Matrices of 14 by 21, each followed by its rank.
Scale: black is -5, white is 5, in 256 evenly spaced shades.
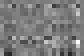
three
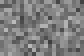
full rank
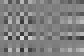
one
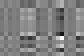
one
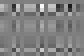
one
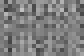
three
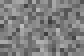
full rank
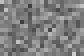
full rank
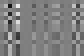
one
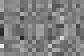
three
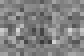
three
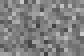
full rank
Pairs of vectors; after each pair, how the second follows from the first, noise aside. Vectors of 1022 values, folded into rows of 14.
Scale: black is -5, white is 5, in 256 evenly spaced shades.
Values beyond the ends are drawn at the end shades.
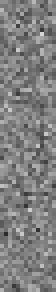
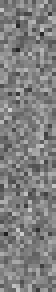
sign-scrambled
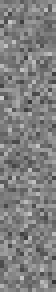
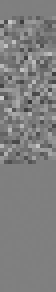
partly zeroed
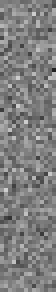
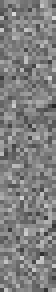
wrapped around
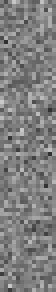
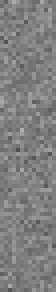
shrunk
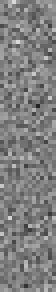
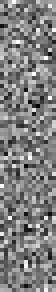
scaled up
